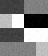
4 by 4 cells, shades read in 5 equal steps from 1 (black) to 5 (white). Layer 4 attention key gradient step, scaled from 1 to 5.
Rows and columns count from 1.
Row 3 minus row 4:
-1 -1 2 1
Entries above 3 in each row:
0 2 2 1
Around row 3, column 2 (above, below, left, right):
5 3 2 5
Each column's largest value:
4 5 5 5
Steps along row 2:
up down same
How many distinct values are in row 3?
2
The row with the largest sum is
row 3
